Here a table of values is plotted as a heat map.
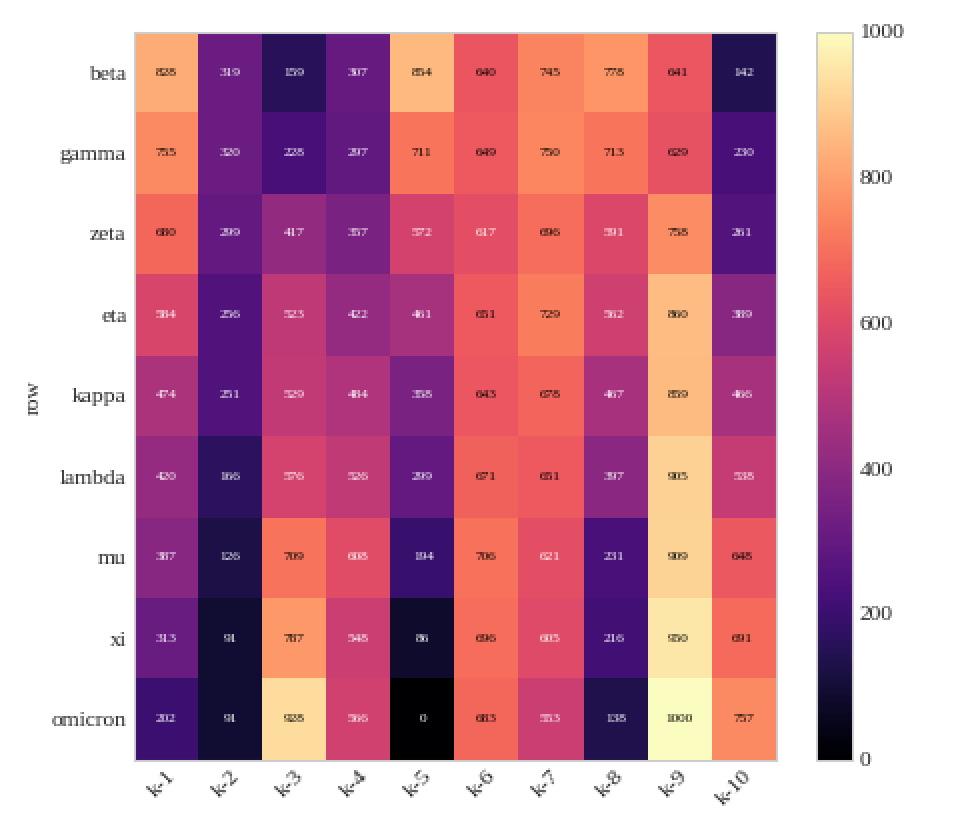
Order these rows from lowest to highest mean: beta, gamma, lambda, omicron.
omicron, lambda, gamma, beta
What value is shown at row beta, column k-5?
854
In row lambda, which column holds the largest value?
k-9
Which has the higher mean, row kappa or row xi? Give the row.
kappa
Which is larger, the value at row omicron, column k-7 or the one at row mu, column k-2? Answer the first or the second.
the first
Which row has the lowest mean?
omicron
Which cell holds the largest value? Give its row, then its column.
omicron, k-9
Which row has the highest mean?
eta
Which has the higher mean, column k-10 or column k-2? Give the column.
k-10
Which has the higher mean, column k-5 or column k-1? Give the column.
k-1
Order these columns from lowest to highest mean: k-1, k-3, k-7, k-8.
k-8, k-1, k-3, k-7
